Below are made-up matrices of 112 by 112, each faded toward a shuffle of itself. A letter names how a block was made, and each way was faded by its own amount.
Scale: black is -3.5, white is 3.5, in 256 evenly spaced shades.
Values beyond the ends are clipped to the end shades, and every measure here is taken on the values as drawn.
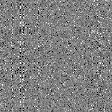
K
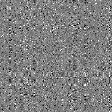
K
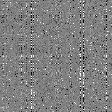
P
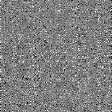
K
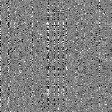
P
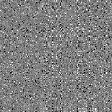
K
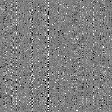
P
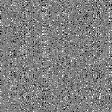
K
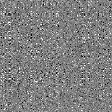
K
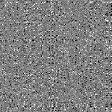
K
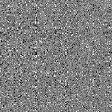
K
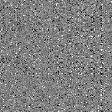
K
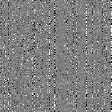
P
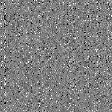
K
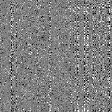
P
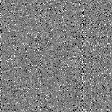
K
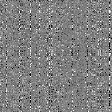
P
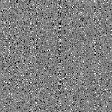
K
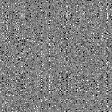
K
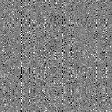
P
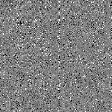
K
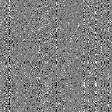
P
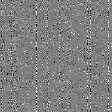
P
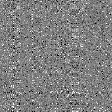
K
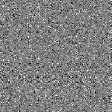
K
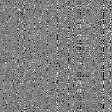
P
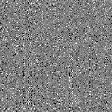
K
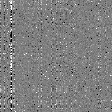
P
